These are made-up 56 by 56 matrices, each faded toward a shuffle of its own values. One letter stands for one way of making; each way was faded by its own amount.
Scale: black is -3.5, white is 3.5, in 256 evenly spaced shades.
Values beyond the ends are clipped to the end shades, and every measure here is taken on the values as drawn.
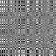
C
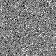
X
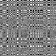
C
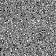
X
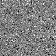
X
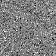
X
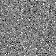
X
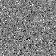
X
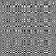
C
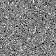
X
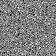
X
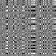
C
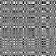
C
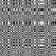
C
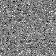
X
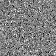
X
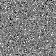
X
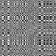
C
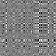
C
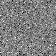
X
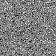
X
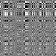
C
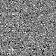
X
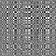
C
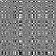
C
